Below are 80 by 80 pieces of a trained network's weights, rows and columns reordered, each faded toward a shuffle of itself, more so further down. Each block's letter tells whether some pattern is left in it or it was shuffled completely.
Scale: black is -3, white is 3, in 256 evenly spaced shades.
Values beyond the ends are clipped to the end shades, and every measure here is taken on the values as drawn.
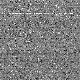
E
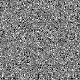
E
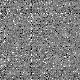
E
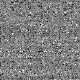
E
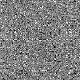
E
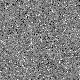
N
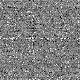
E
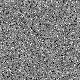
N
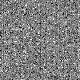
E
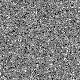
N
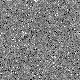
N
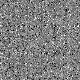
E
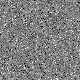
N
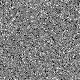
N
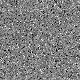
N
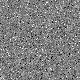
N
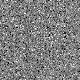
E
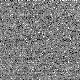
E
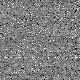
E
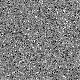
N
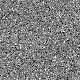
N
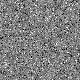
N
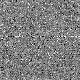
E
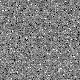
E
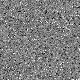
N
